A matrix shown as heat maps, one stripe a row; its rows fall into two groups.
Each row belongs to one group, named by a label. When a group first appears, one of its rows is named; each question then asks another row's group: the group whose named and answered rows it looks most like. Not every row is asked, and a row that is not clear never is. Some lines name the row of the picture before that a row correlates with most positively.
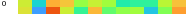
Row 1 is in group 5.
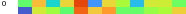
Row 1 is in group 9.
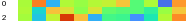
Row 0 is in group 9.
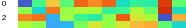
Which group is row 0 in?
9
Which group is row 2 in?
9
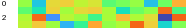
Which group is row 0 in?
5
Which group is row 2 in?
9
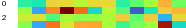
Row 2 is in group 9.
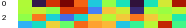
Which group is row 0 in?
5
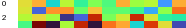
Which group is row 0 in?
9
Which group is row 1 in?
5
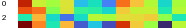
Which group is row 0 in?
9
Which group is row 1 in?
9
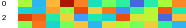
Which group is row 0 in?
5
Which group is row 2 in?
9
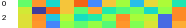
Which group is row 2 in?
9
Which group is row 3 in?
9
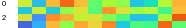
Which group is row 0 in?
5
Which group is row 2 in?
5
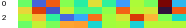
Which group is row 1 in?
9
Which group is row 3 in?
5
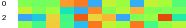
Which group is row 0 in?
5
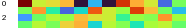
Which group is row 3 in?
5
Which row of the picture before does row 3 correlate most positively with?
0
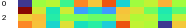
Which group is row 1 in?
9
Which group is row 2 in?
9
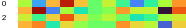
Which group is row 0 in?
5
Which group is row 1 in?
9
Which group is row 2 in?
5
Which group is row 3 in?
9
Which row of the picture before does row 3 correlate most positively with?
3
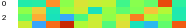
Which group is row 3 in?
5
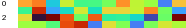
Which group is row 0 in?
9
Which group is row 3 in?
5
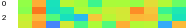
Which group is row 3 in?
9
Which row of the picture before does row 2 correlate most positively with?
1
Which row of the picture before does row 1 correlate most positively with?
1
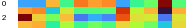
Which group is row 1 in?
9
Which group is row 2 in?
9
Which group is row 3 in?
9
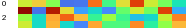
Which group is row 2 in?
5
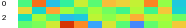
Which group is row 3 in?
5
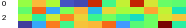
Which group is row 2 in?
5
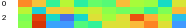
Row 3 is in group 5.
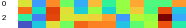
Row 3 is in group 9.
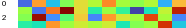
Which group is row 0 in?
9
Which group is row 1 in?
5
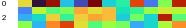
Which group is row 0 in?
5
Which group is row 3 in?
5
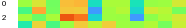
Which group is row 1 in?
5
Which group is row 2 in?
5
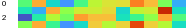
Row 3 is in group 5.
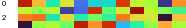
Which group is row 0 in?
9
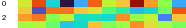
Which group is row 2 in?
9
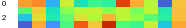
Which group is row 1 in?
9
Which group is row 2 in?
9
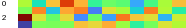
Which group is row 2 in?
9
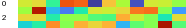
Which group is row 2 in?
9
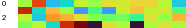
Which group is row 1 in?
9
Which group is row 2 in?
5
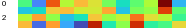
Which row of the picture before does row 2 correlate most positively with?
0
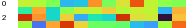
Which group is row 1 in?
9
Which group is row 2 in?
9
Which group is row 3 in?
5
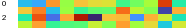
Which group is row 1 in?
9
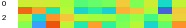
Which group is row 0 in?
9
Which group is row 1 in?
9
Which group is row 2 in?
5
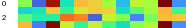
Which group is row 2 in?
5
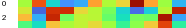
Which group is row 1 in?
5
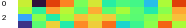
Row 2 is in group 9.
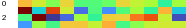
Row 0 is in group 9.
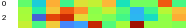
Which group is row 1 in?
5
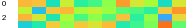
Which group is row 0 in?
9
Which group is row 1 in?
5
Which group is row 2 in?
9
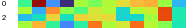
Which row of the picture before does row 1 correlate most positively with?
3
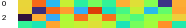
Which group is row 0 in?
9
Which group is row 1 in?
5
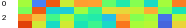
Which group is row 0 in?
5
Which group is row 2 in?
9
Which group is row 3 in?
9
